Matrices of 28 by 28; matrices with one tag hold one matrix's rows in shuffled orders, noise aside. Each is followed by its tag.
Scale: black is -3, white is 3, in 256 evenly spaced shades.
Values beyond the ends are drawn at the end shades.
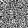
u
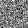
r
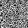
u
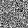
r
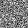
r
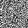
u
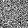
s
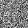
s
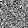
u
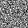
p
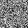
p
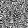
u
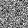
r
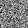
u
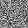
p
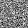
r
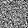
p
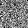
u
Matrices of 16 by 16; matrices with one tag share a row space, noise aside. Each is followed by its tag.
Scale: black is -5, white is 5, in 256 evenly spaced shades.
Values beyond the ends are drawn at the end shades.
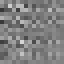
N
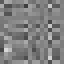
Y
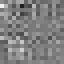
N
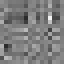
Y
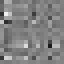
Y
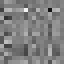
Y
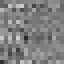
N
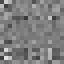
Y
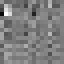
Y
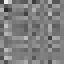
Y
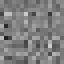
Y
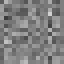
Y
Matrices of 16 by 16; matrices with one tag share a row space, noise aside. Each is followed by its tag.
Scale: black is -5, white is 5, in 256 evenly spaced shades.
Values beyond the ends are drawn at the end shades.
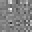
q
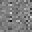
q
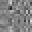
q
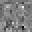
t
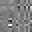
q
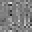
q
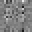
t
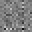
t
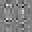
t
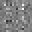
t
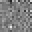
q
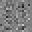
t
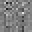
t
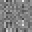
t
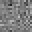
q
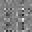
t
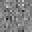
t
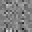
t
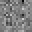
t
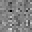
q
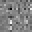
q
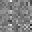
q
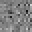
q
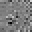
q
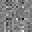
t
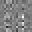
t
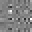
q
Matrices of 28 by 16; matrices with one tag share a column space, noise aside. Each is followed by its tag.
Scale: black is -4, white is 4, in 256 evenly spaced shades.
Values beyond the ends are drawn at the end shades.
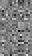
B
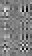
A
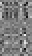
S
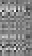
A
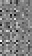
B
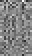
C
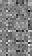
B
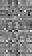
B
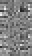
A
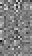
C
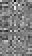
C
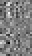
S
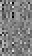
S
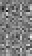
A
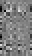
A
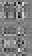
S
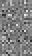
B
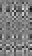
A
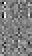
S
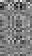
C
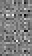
B
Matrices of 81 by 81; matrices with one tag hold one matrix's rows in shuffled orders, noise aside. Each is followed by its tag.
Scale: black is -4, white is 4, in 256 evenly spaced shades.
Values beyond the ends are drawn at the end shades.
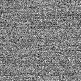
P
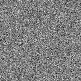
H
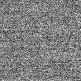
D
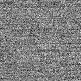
P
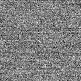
P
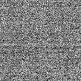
D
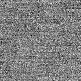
P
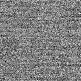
P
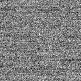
P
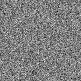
H
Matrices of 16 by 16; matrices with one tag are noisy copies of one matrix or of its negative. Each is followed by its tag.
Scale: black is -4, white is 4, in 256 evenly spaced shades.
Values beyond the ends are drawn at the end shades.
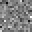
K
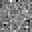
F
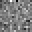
F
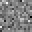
K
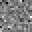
K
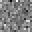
F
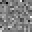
K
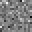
K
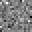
K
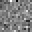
F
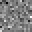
K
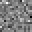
K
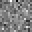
F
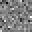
K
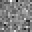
F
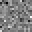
K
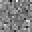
F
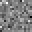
K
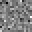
K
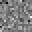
K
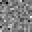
K
